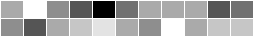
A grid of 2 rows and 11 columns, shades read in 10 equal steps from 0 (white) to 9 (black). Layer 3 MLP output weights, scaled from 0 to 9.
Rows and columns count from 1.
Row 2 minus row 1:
1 6 -1 -4 -8 -2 1 -3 0 -4 -3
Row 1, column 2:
0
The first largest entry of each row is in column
5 2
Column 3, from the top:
4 3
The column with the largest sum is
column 5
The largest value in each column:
4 6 4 6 9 5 4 3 3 6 5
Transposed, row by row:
3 4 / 0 6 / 4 3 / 6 2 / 9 1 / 5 3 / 3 4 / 3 0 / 3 3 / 6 2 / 5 2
